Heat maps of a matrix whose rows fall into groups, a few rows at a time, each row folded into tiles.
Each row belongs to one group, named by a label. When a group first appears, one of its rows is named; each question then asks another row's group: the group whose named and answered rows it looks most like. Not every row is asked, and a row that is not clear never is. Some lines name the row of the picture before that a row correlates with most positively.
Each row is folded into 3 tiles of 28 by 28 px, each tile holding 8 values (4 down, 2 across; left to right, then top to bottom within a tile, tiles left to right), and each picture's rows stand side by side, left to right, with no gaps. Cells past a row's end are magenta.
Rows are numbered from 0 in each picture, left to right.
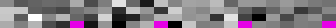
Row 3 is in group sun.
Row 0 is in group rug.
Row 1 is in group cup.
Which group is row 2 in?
cup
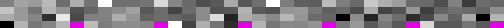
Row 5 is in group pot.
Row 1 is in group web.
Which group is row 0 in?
cup
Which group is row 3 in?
web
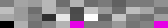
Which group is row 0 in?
cup
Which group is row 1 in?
rug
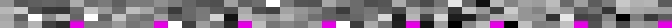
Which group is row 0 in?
rug
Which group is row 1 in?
rug
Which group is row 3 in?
web
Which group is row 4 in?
pot
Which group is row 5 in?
cup
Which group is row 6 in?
cup
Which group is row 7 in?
sun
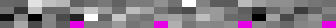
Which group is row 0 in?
sun
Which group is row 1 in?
rug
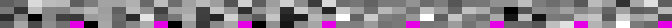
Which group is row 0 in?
sun
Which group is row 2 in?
cup
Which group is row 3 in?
cup
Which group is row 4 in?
rug
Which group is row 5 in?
rug
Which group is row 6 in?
sun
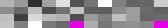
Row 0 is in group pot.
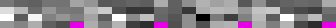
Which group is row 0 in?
rug
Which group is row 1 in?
rug
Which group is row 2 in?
sun
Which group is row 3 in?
rug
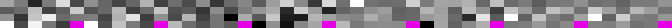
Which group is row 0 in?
pot
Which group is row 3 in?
cup
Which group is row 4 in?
web
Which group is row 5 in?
cup
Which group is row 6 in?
rug
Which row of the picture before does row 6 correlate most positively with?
0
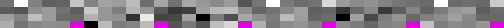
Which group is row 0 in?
web
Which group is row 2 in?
sun
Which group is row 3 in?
web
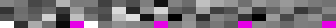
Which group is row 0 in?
pot
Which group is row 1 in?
pot
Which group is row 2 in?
sun
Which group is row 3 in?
sun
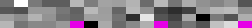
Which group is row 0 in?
web
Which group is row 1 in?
cup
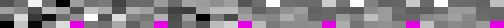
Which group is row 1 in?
rug
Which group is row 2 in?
sun
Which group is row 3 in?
web
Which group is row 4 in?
web
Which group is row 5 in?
web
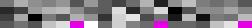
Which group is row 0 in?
sun
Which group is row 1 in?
pot
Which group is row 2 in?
sun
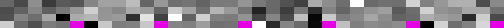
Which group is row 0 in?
pot
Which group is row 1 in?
cup
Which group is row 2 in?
rug
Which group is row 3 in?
pot
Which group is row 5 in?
cup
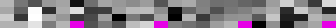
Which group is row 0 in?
pot
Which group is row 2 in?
sun
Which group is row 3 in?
cup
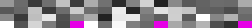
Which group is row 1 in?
pot
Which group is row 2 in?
rug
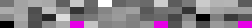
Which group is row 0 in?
cup
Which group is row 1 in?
web
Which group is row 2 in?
sun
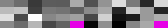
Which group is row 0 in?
rug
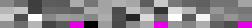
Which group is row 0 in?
rug
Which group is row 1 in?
cup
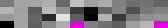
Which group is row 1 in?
sun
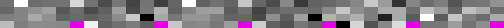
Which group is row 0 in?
web
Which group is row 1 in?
pot
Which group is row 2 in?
web
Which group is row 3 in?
pot
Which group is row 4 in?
cup
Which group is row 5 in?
rug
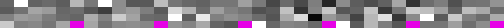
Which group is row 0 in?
web
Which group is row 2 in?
rug
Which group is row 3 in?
pot
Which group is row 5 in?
rug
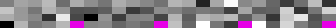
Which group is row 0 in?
cup
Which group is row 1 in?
sun
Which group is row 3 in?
pot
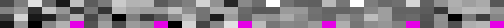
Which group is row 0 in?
cup
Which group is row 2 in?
cup
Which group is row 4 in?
web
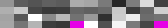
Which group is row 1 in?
pot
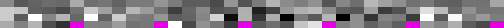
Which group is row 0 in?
rug
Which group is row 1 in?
rug
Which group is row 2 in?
pot
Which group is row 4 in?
sun
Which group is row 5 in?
rug
